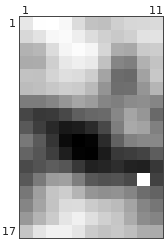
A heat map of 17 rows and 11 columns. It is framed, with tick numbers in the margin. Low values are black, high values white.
The bottom right is the roughest part. The centre is the ninth with the lowest average. No regular stripes run through it. A single lone cell is far higher than the cells round it.
